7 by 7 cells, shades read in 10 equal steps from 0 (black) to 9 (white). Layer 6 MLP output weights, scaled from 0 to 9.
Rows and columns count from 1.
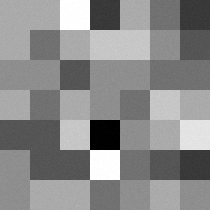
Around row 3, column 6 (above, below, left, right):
5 7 5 4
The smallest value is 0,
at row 5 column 4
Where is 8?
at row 5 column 7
